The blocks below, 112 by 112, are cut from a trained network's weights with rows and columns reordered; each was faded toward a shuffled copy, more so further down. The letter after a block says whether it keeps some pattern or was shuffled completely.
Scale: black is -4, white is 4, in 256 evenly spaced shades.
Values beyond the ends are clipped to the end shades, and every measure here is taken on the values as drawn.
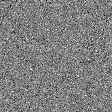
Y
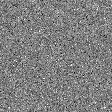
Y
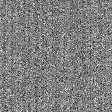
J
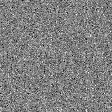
J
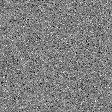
Y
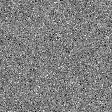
Y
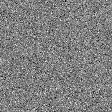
J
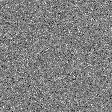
Y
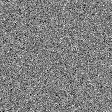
Y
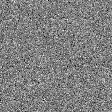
J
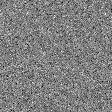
Y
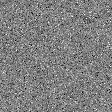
Y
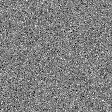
Y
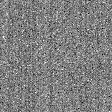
J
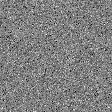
Y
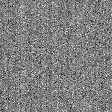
J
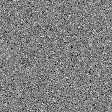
Y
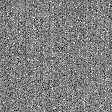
J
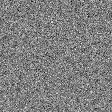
Y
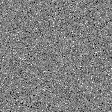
Y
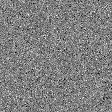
Y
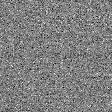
J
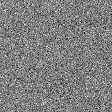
J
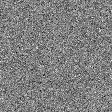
Y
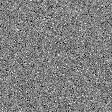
Y
